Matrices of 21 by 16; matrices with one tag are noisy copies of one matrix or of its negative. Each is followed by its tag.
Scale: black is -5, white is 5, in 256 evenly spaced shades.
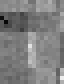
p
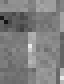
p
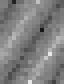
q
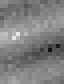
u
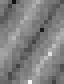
q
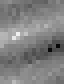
u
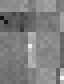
p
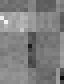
p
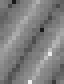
q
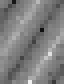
q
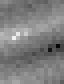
u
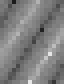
q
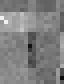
p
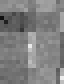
p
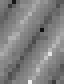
q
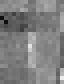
p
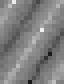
q
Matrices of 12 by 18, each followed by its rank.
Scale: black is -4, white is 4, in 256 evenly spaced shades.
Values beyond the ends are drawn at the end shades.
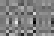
two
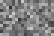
full rank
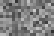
full rank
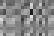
two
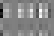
one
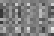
two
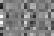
two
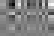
one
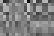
two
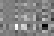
two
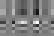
one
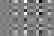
one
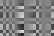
one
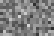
full rank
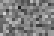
full rank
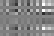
one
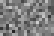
full rank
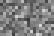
full rank
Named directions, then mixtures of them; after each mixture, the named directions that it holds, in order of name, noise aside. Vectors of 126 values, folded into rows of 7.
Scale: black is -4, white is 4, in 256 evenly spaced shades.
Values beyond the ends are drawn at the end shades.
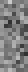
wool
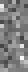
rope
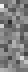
rope, wool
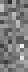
rope, wool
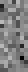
rope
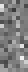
rope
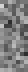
rope, wool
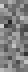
rope, wool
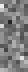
rope, wool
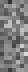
wool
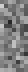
rope, wool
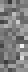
rope, wool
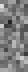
rope, wool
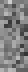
wool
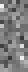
rope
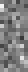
rope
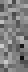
rope, wool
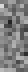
rope, wool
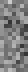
wool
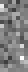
rope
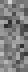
wool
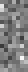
rope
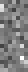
rope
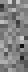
rope, wool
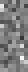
rope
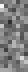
rope, wool
